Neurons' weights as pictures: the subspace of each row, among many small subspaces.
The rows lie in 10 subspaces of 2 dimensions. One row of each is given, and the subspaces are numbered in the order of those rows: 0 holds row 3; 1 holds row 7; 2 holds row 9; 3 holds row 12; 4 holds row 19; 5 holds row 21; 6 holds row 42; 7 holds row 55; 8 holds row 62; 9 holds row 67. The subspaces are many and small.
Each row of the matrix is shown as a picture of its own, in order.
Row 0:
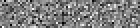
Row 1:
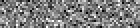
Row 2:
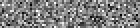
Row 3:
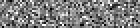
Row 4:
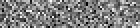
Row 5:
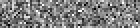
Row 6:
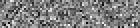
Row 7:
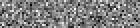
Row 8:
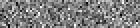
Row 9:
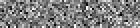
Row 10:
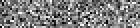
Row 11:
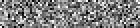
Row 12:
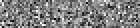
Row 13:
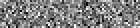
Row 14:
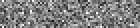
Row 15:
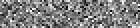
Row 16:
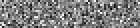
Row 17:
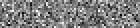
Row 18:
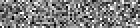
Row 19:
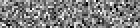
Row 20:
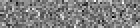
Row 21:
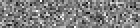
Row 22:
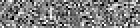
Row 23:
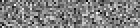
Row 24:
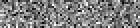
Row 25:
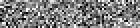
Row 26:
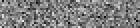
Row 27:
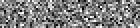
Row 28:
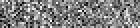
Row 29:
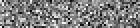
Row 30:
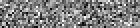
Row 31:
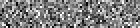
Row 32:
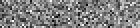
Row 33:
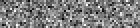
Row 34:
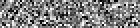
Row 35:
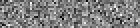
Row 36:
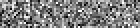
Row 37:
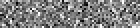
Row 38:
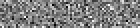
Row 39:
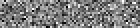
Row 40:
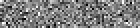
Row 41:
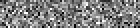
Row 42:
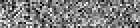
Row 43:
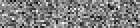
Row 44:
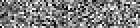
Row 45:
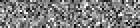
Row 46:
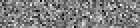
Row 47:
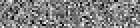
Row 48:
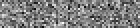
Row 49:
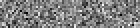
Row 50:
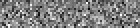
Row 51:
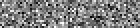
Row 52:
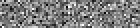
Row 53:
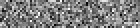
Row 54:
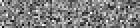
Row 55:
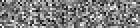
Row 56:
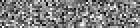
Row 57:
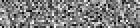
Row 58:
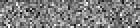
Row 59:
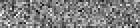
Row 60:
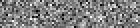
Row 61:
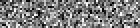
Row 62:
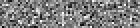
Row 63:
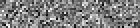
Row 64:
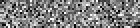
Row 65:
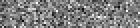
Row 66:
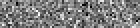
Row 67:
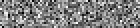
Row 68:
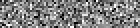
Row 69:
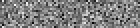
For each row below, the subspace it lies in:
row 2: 1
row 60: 5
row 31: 7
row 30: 8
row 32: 3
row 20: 5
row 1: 9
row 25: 8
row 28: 6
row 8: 7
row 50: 7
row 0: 8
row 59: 6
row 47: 0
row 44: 7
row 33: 9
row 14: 9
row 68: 4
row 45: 2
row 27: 9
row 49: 2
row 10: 3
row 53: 3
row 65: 6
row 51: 1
